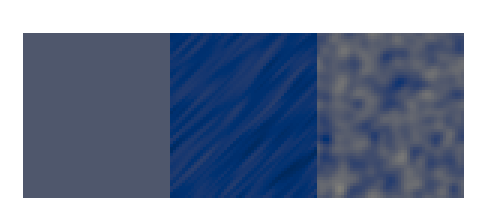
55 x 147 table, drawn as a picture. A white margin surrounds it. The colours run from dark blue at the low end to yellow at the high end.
The table splits into one row of 3 panels. Panel 1,1: low, flat. Panel 1,2: very low, slanting up to the right, faint in contrast. Panel 1,3: low, blotchy.
